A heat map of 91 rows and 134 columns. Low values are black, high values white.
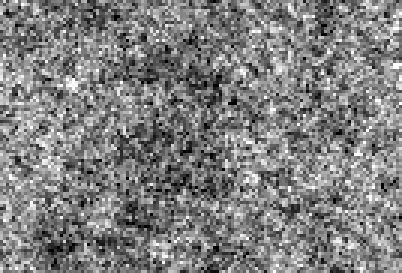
No seam splits the table. There are no regular stripes. There is no overall slope. Neither half mirrors the other.
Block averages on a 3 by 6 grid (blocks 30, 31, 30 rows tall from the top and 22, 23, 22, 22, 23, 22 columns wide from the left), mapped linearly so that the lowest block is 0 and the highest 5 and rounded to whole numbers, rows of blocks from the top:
3 2 1 2 3 4 | 5 3 0 2 3 4 | 3 1 1 2 3 4
